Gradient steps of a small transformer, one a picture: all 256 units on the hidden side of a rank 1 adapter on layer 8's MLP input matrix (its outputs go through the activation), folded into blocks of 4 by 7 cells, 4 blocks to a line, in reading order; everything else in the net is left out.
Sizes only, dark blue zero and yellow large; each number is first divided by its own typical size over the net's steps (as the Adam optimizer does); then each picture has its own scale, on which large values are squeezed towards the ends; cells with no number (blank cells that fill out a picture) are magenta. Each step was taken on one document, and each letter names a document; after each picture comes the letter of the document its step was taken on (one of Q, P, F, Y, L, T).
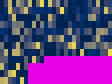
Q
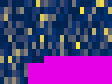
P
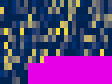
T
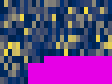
Q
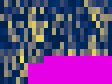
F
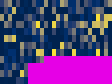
F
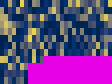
T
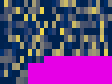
F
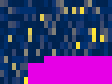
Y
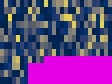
F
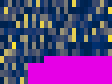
P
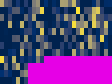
F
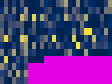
Y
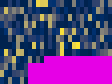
P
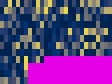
Q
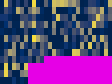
F
